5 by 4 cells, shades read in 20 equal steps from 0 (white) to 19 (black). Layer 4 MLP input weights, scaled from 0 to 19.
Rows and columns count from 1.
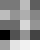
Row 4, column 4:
14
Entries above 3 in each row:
4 4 3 4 1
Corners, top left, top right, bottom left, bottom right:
10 12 7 0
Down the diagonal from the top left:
10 8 3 14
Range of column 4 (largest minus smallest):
14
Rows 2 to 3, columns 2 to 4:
8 6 9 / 11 3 8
